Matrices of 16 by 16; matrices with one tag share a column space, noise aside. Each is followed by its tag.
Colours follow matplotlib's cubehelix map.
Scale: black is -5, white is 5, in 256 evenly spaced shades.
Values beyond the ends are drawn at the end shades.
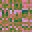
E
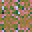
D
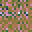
D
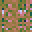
E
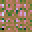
E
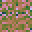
D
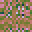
D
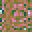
E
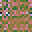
D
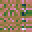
E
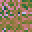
D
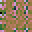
D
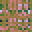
E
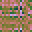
D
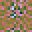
D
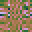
D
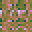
E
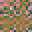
D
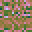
D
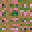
E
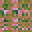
E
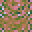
D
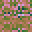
D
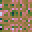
E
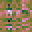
E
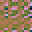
D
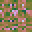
E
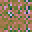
D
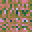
E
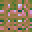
E
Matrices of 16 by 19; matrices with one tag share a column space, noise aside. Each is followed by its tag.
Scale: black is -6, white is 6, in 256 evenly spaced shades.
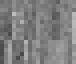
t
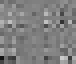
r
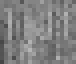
t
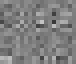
r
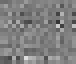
r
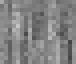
t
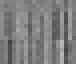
t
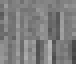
t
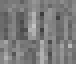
t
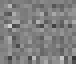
r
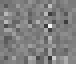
r
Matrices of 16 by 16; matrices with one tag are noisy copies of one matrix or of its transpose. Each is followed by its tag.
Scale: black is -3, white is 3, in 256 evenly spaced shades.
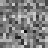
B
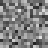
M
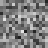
B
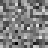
M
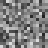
M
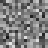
M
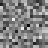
M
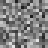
M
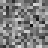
B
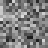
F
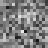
B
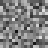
M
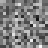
B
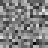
M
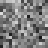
F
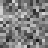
F
